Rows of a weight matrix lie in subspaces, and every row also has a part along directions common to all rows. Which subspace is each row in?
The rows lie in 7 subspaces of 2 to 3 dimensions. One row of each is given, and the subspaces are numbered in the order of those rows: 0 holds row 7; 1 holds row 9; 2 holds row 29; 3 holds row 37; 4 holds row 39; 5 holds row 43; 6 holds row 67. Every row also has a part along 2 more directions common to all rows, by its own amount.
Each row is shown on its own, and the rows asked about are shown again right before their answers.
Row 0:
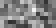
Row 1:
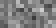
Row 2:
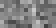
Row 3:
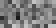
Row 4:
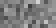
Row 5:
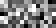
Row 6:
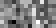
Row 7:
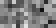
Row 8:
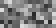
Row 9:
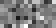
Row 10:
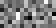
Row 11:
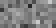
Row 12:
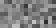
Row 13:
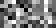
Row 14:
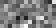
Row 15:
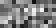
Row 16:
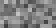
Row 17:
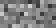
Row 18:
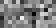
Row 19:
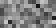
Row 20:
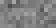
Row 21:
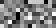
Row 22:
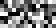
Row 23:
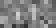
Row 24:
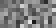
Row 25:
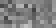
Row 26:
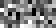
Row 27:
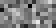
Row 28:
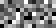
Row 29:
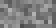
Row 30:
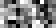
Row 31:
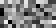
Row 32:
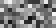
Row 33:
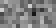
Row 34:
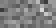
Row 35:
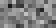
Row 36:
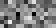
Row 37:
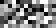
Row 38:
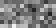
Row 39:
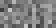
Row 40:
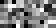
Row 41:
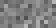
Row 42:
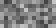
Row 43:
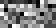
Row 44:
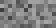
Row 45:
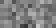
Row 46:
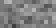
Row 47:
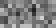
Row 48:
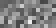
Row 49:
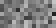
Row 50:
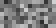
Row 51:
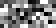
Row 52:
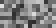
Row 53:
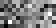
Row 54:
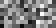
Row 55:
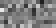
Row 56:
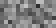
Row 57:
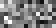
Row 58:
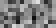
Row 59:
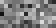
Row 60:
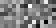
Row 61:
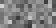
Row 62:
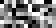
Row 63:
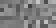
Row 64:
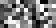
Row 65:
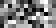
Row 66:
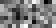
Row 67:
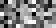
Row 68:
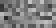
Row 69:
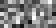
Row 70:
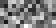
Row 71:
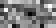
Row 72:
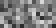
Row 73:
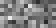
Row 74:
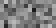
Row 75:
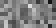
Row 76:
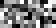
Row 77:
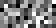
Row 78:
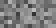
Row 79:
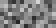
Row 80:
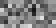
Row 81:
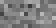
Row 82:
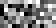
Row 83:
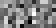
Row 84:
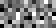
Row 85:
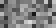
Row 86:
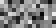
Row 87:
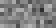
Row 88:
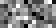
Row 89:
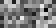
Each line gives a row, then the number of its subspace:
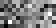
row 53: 2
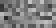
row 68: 6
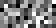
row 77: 1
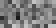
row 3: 2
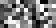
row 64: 3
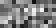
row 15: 3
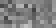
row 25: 6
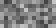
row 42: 0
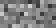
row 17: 5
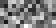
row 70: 4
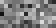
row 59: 5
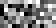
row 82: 5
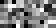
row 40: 0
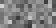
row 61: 6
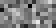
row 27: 1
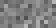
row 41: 1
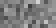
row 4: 5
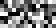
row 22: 4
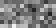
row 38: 2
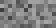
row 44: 3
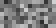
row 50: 0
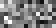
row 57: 6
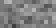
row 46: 2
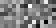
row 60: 2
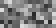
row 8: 2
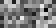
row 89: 0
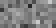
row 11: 1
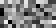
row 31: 5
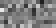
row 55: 5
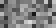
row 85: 6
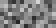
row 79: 4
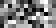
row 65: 3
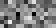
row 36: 6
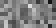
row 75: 1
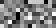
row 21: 6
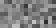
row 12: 2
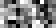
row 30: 3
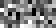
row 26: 0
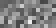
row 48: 2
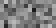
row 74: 1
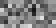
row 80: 4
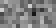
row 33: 0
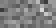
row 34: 3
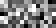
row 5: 4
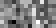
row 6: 3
